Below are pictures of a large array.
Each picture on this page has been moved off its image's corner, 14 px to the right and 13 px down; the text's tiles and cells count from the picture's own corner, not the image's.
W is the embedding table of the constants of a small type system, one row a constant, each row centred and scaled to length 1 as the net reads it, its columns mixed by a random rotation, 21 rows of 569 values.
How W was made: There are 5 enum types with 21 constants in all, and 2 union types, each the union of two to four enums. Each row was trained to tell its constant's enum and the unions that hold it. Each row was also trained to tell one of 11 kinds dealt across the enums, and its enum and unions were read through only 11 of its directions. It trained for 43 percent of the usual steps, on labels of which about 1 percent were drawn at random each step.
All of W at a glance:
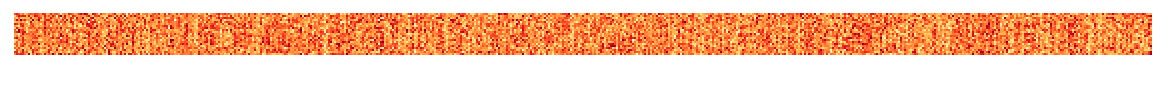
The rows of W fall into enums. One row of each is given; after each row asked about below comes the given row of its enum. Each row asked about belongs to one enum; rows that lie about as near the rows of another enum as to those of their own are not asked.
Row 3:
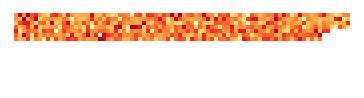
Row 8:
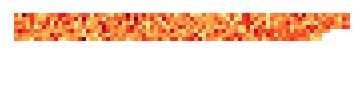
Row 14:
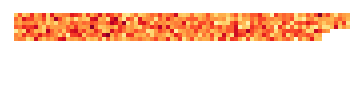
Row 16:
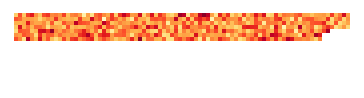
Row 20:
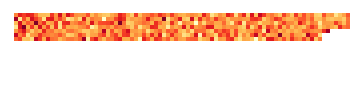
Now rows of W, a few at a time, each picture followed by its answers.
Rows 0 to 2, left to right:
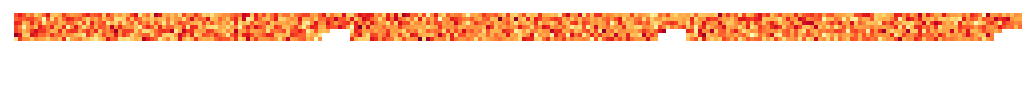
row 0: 8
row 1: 20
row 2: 8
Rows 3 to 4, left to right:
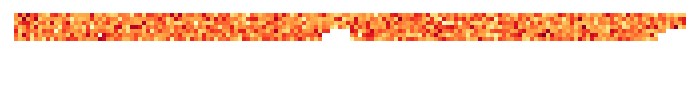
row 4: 8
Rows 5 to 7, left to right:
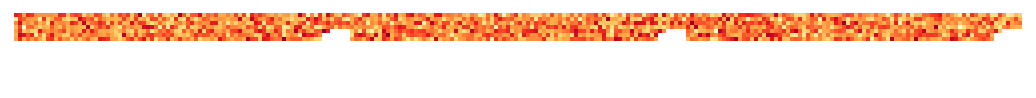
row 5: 16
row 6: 14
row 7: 14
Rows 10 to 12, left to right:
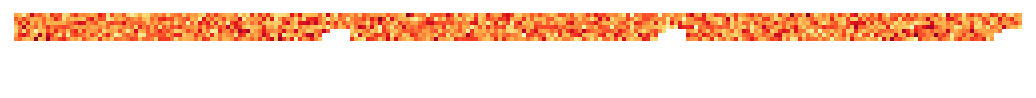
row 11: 14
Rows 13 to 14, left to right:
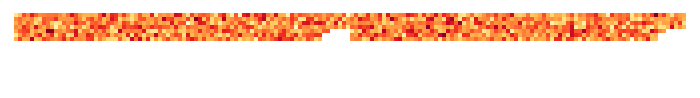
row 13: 14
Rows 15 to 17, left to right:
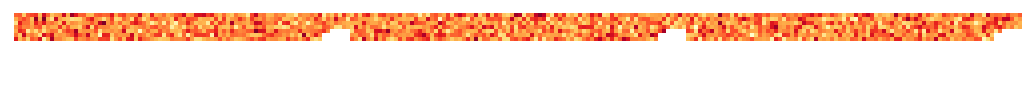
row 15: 16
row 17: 8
